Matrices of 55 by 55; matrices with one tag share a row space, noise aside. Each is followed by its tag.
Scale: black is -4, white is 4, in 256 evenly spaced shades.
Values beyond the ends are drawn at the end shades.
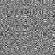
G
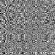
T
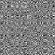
G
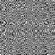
T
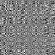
T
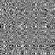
T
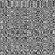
G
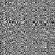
T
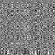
G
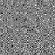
G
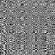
T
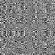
T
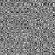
G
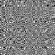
T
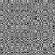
G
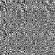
T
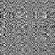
T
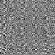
T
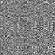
G
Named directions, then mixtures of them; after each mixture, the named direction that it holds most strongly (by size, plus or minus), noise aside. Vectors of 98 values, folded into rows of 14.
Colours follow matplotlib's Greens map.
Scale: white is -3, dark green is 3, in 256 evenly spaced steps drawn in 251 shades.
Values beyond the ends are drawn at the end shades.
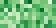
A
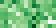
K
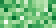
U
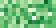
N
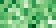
K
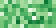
N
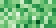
A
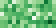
N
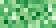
U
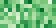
A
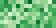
A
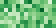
A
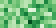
N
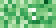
N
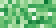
N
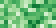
K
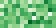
N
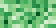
U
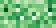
U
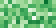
N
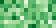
U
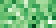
K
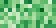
A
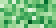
N
